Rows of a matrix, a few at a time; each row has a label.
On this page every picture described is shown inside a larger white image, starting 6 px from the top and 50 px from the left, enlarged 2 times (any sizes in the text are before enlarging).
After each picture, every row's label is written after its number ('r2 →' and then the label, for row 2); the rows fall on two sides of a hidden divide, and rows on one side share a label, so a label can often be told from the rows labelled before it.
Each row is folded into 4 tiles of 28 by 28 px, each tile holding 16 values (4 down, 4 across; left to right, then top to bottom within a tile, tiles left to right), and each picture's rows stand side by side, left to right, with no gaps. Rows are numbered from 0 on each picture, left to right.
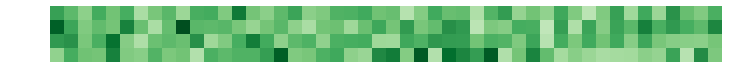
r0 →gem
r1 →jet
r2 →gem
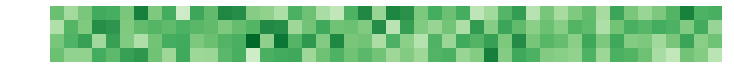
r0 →gem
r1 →gem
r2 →gem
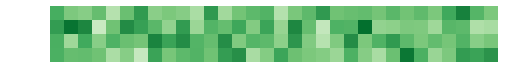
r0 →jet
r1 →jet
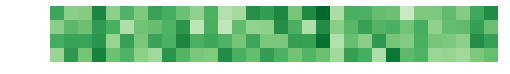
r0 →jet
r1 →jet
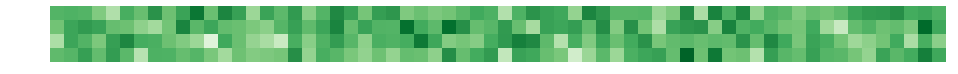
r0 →gem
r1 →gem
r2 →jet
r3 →gem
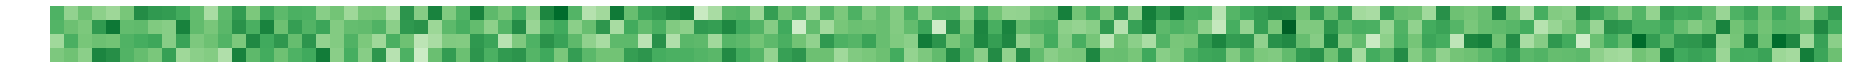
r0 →gem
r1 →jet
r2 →gem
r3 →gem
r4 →gem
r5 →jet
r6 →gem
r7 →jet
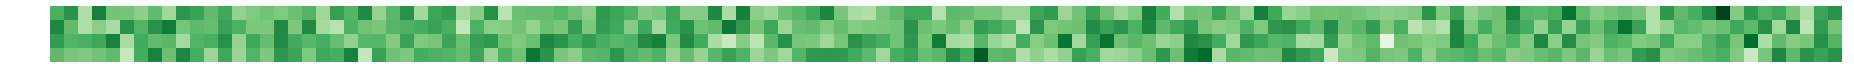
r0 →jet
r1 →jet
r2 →jet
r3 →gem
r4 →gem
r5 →jet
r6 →gem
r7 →jet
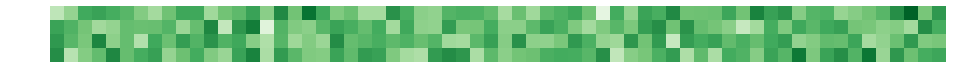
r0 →jet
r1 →gem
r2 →gem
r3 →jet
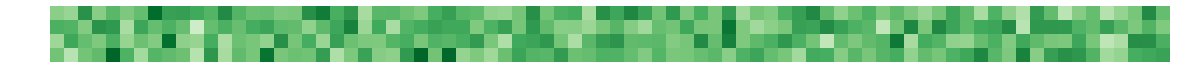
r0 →gem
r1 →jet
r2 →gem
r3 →jet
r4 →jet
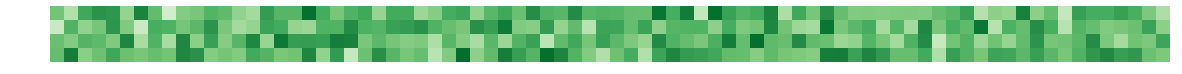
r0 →jet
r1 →jet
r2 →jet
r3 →jet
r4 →gem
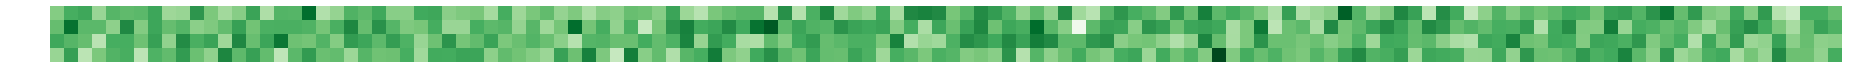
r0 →jet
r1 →jet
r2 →gem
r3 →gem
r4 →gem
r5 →gem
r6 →gem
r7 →gem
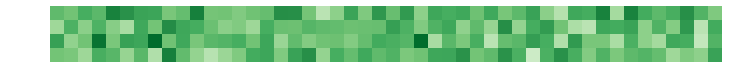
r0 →jet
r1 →gem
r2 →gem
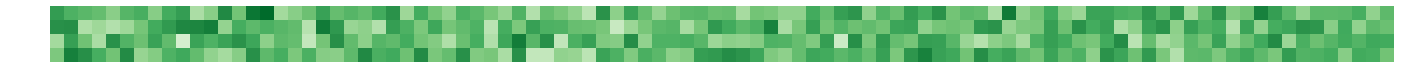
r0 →jet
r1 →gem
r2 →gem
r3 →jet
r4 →gem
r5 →jet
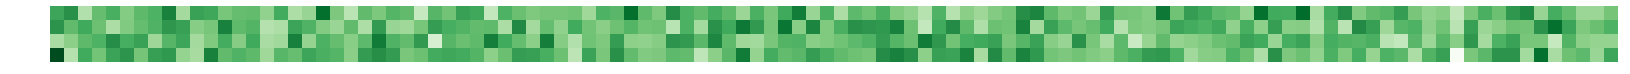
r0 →gem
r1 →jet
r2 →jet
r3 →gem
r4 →jet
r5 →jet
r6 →jet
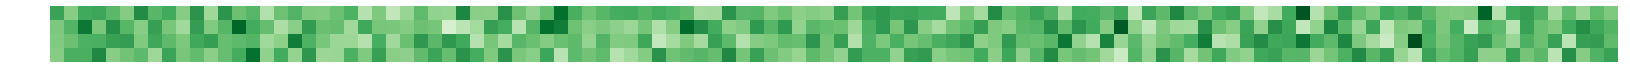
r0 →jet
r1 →gem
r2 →gem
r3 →gem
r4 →jet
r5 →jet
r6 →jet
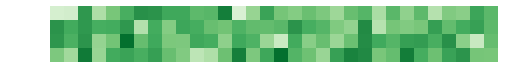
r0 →jet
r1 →gem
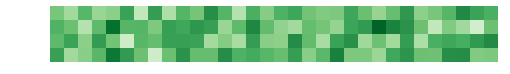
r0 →gem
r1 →jet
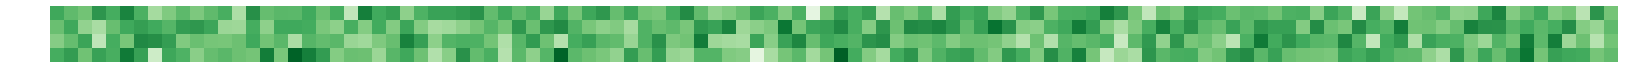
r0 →jet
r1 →jet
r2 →gem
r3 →gem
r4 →gem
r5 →jet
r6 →jet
